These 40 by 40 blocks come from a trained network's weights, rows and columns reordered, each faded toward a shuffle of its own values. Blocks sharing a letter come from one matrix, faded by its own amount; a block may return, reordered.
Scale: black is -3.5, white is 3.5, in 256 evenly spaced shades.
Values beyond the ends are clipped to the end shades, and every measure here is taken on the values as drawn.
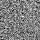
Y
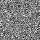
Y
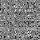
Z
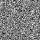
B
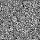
B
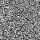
Y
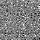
Z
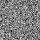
Y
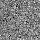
Y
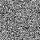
B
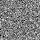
Y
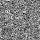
Y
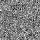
Y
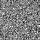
Y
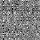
Z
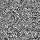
Y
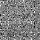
Z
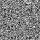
B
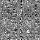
Z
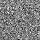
B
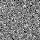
Y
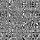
Z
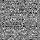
Z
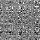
Z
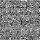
Z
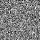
B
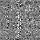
Z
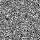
Y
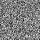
B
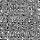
Z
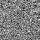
B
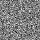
B
